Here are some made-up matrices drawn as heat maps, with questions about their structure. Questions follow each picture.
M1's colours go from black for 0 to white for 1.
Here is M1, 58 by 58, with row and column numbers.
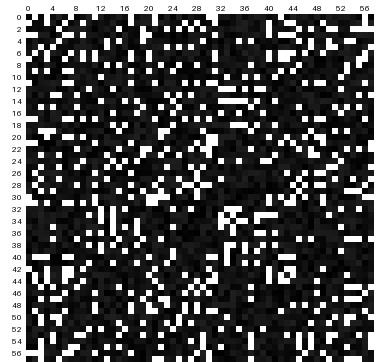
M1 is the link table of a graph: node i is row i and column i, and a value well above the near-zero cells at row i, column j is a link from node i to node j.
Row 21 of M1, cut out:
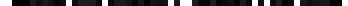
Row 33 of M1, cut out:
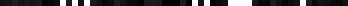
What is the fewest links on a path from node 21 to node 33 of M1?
3
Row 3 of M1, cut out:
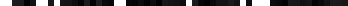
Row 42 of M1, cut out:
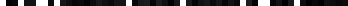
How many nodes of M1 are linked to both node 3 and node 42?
7
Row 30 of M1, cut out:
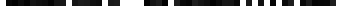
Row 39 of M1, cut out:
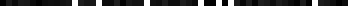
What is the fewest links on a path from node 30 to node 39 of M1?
3
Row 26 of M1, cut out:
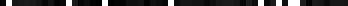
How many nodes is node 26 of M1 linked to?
8
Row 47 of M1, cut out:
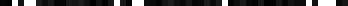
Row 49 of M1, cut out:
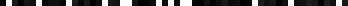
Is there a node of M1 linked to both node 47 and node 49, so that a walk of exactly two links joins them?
no
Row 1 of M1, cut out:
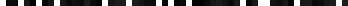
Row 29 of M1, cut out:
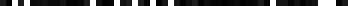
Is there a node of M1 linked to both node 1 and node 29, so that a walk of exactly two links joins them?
yes
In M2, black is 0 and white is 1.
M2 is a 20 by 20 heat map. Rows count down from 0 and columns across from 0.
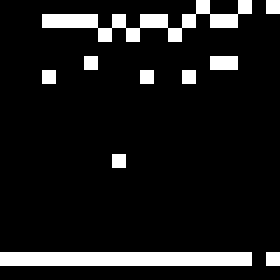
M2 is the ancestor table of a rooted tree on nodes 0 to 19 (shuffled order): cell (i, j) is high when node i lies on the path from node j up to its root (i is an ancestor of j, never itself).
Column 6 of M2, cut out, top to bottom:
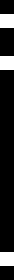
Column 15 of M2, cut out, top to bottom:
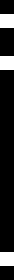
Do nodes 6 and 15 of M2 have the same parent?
yes
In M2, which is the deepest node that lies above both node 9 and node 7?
2
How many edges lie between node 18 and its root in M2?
0
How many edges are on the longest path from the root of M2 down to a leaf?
3
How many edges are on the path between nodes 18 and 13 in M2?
3
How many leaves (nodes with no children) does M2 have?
13
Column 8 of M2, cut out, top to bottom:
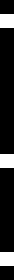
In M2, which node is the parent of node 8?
11
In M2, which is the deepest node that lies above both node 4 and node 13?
1
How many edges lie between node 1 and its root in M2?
1
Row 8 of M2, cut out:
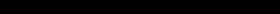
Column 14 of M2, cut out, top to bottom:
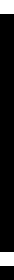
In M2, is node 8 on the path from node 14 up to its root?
no
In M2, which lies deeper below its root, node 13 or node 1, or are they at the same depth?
node 13
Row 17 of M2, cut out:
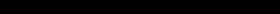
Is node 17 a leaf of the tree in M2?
yes
